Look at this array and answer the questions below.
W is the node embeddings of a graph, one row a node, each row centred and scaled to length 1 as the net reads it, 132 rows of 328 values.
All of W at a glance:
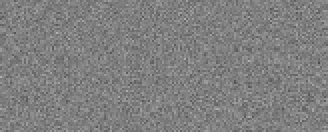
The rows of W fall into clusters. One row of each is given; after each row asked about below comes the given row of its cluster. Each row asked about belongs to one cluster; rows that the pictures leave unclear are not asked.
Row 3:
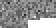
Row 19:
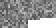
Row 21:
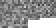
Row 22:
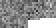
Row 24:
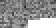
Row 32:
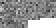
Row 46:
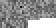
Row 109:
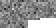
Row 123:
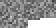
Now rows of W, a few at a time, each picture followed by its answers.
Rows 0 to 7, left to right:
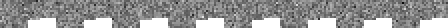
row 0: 22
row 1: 21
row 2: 46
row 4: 21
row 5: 3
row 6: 123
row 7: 24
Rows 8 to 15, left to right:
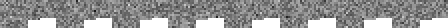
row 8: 32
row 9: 19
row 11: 24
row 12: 19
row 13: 19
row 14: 46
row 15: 123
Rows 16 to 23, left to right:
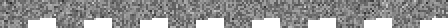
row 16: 24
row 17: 3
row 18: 19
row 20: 46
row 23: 109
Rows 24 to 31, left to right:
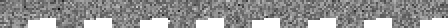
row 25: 3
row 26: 21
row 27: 22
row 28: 109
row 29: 123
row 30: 109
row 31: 46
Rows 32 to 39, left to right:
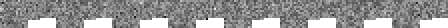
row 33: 22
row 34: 3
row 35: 3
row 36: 24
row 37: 46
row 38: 22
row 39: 3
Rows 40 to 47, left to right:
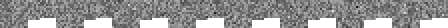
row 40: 19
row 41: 21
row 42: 3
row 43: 21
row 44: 123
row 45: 19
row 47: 3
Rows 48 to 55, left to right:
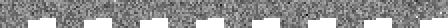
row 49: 46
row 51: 21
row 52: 21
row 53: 3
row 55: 22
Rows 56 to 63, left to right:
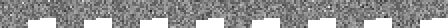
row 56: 21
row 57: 19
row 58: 19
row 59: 123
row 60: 24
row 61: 19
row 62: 24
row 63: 19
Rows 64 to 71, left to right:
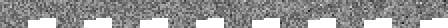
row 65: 109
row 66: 24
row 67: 21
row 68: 19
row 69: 46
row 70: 22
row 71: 123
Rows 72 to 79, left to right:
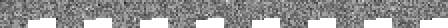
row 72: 24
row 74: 21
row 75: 21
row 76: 109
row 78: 19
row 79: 32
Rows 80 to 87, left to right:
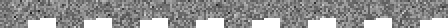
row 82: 46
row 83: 46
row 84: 123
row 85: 109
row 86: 21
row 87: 46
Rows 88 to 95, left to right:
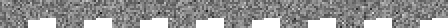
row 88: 46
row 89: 19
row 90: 21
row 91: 19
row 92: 24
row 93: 109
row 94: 22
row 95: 123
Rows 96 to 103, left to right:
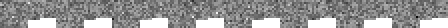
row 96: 3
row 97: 21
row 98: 46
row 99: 22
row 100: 21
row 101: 21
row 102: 24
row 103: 22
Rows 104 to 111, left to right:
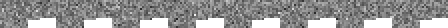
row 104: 22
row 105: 46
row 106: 32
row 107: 3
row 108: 109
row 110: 22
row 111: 109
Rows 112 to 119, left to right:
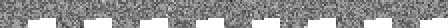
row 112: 24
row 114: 24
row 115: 32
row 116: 3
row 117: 24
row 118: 46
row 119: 32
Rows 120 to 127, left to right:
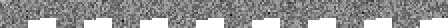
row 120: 109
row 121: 3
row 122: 19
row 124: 19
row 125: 24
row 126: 22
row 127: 46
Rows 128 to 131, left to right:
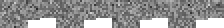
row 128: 109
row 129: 19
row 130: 46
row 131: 46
